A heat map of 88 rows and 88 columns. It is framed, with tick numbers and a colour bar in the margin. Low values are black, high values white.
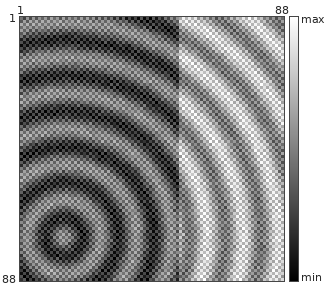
A vertical seam about 60% of the way across splits the table, and the right part is higher. Neither half mirrors the other. Rings spread out from the bottom left. Overall the values sit about 50% of the way up the scale.
